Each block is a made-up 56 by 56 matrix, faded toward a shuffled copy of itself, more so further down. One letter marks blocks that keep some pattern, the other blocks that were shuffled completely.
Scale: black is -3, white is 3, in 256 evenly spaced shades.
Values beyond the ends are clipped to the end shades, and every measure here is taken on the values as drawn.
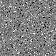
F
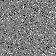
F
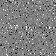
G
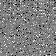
G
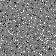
F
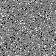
F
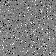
F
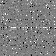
G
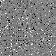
G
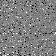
G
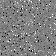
F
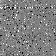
G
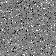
F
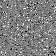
F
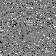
G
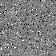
F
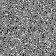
F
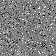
F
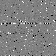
G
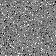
F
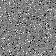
F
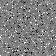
F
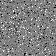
F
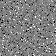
F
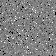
F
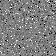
F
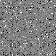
G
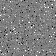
F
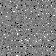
G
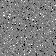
F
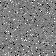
F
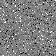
F
